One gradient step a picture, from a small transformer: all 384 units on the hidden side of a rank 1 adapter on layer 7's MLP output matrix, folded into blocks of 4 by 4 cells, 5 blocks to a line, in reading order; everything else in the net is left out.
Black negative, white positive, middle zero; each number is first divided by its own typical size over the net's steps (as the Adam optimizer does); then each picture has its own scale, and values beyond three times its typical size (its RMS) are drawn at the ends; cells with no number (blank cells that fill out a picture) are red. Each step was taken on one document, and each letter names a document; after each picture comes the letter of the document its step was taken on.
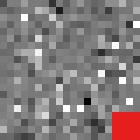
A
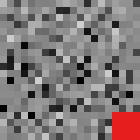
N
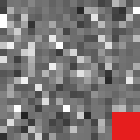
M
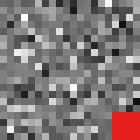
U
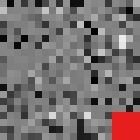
U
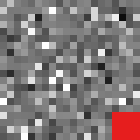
U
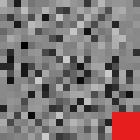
N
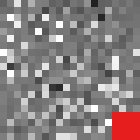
N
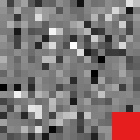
U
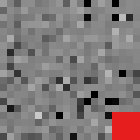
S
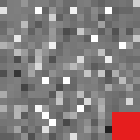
A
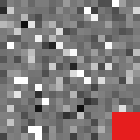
M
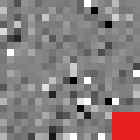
S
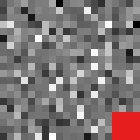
M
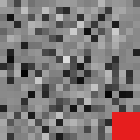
N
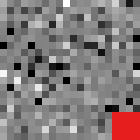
M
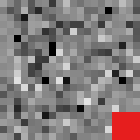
A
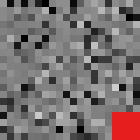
U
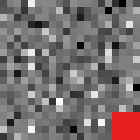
M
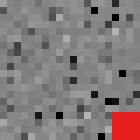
S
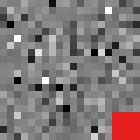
A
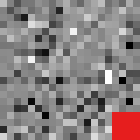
A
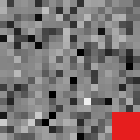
U
